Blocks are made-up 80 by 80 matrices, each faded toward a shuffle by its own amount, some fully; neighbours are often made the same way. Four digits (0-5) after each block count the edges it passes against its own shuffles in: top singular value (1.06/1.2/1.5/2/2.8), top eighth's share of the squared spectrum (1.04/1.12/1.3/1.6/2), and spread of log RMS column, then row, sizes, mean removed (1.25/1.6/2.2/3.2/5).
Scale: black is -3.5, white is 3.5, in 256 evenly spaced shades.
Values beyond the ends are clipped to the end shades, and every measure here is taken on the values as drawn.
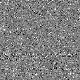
3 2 0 2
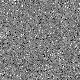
0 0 0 0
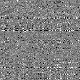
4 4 1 3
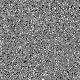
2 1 0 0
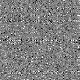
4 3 1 2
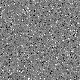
2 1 0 0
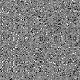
4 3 1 1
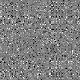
4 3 2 2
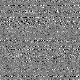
2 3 0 4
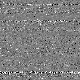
3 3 0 3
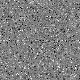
0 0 0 1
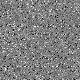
1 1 0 2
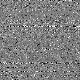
2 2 0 3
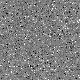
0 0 0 0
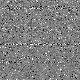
2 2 0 2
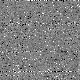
2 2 0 2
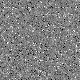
0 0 0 1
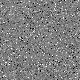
0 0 0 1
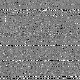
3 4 0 3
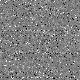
1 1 0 2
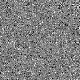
3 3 1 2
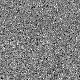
0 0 0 0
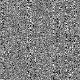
1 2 3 0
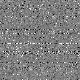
2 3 0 3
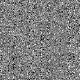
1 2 3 0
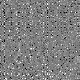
4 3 2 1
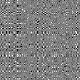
5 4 3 3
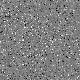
0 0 0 0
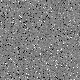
0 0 0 0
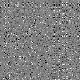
4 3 2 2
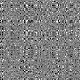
5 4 3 3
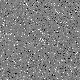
0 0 0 0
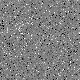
2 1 0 0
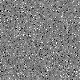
3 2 0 0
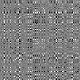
5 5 4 4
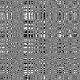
5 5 4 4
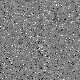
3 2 0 0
